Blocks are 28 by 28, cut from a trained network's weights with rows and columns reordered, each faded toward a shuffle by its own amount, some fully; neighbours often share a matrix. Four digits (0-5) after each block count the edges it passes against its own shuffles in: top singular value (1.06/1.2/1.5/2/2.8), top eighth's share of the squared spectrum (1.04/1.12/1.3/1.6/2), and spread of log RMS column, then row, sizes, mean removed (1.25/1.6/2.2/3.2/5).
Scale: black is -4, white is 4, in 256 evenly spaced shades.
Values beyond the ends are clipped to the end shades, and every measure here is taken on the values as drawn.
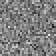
0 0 0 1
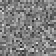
1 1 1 0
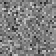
0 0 0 0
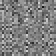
3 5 3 0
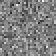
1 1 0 0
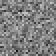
1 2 0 0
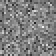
0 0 0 0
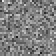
0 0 0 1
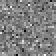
0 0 0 0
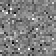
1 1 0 0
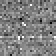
2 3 1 0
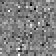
2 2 1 0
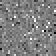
0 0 0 0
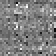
2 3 3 0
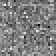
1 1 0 0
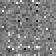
2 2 1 0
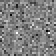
1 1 0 0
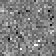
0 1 0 0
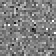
1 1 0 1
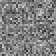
2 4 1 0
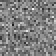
2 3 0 0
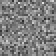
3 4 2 0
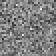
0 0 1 0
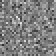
2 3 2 0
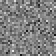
2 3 1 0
